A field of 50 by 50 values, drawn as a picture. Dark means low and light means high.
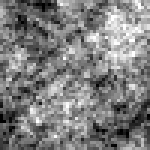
The values follow a bell shape. The halves do not mirror each other. The texture is blotchy. The top right is the ninth with the highest average. No row or column stands out.
